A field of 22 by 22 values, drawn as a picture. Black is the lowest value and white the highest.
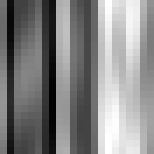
Overall the values sit about 50% of the way up the scale. The grain runs up and down. The bottom right is the ninth with the highest average.
